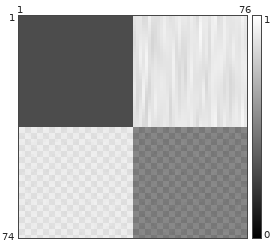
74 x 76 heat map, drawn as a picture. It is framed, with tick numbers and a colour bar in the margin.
The table splits into 2 rows of 2 panels. Panel 1,1: low, flat. Panel 1,2: very high, streaked downward, faint in contrast. Panel 2,1: very high, checkered, faint in contrast. Panel 2,2: middling, checkered, faint in contrast.
